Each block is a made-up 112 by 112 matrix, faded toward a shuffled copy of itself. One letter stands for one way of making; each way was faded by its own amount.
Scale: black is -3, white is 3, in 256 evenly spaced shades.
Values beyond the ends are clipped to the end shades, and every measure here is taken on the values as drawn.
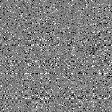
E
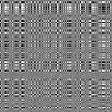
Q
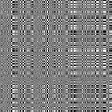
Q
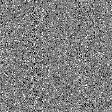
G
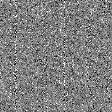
G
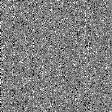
G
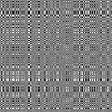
Q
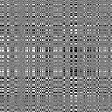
Q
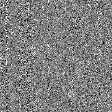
G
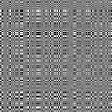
Q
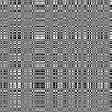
Q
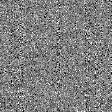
G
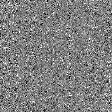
G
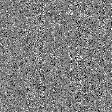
G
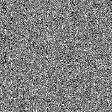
G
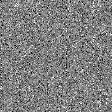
G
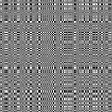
Q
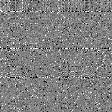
E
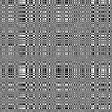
Q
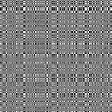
Q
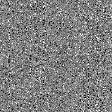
G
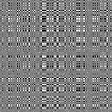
Q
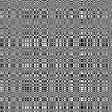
Q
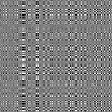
Q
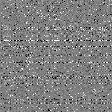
E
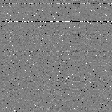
E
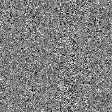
G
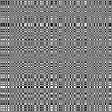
Q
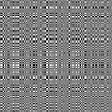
Q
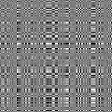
Q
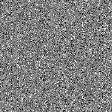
G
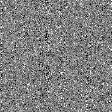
G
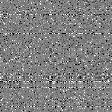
E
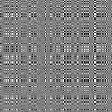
Q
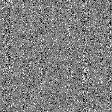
G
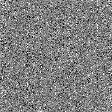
G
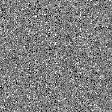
G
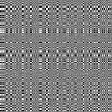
Q
